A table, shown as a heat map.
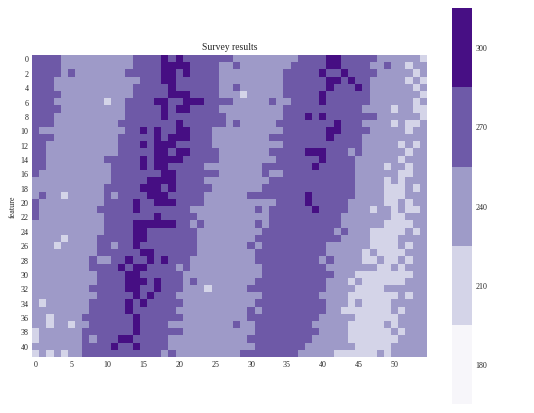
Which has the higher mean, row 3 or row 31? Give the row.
3
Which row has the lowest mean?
41
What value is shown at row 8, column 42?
270
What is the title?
Survey results
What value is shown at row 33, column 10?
270
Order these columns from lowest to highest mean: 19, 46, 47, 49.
49, 47, 46, 19
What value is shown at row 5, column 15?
270
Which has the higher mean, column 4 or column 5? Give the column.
5
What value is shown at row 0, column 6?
240
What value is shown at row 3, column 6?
240
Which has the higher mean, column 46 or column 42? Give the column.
42
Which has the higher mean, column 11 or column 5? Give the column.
11
